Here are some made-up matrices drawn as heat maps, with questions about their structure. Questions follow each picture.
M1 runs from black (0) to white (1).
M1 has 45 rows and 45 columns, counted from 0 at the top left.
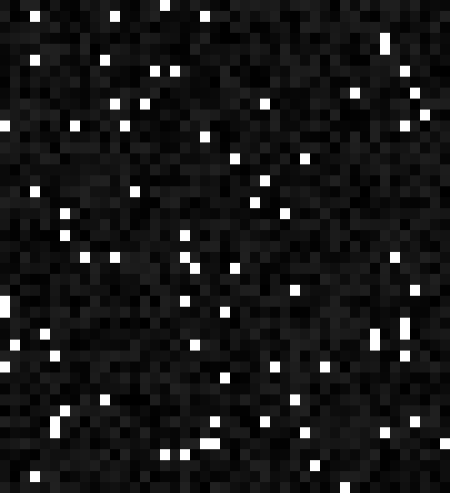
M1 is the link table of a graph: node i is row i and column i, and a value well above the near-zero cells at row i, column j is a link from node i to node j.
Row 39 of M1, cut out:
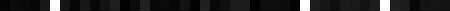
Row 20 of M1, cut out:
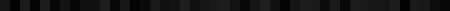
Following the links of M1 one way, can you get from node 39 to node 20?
yes
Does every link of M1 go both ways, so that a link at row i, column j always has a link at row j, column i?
no
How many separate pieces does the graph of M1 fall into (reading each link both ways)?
2
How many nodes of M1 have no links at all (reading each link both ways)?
1
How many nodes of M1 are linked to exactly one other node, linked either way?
6
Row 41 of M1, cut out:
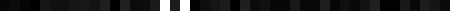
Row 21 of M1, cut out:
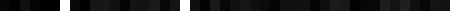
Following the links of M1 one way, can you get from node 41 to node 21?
yes
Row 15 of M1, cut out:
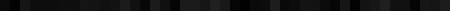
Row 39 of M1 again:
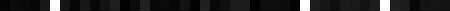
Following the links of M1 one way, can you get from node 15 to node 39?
no
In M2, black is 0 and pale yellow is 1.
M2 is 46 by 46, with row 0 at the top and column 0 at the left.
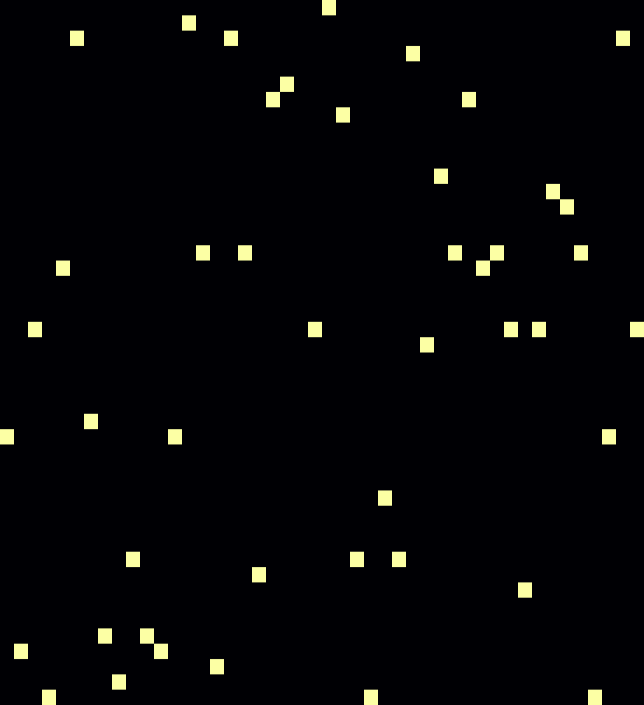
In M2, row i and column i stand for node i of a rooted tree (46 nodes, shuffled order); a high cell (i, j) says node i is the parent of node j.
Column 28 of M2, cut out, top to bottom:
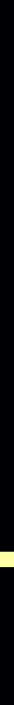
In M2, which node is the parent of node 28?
36
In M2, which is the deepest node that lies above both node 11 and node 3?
45
